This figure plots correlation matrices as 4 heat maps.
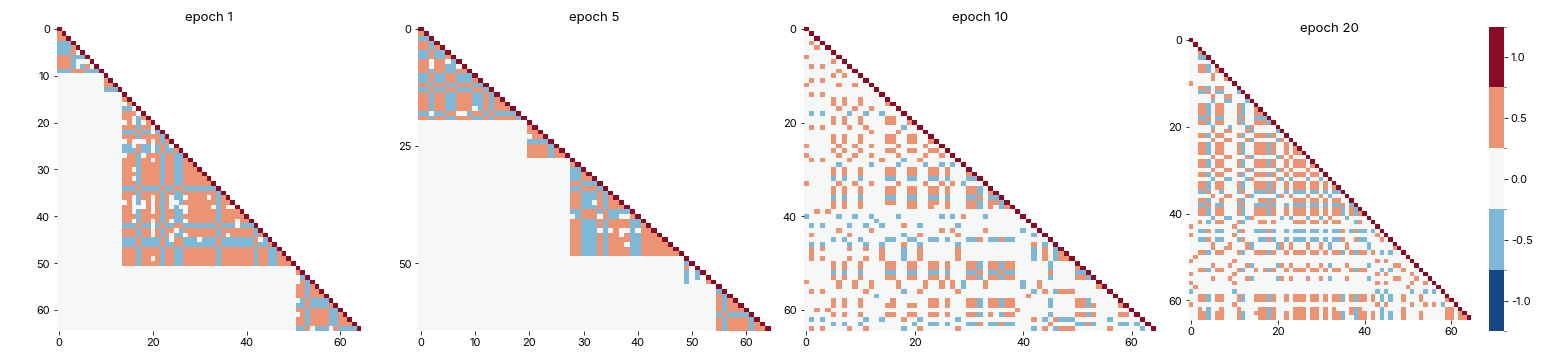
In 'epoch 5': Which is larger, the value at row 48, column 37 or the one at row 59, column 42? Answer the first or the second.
the first
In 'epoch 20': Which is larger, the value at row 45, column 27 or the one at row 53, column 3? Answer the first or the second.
the second
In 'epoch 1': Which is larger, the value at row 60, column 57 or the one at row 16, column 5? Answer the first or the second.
the first
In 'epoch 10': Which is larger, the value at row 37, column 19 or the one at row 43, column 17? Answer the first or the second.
the first
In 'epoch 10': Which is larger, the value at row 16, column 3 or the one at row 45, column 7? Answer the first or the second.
the first
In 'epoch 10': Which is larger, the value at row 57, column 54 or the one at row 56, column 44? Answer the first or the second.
the second
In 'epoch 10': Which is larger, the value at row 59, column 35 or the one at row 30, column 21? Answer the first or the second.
the first
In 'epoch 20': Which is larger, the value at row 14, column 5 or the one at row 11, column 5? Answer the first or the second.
the second
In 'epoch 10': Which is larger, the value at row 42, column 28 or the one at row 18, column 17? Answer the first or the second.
the second
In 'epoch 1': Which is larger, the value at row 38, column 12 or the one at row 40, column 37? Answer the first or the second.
the second
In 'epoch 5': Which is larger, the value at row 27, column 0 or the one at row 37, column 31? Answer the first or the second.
the first
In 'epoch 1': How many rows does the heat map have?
65
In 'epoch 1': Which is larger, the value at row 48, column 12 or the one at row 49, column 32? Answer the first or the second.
the second
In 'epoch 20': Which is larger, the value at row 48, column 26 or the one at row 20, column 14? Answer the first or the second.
the second
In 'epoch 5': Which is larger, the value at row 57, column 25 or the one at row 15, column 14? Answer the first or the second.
the second
